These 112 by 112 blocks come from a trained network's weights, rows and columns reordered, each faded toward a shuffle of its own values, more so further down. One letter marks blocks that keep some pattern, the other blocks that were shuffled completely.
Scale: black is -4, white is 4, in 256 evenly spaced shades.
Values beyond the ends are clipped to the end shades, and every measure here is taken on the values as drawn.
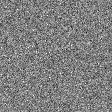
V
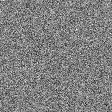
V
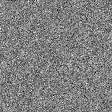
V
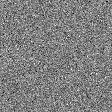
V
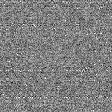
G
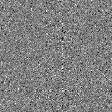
G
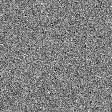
V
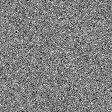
V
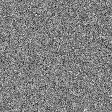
V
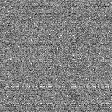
G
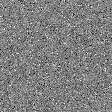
V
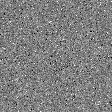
V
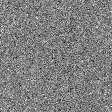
V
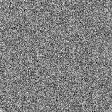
G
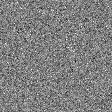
V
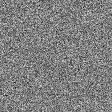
V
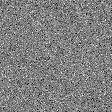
V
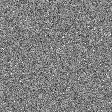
V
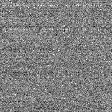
G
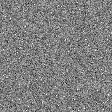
V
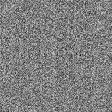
G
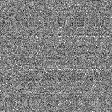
G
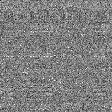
G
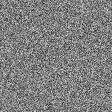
V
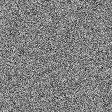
V
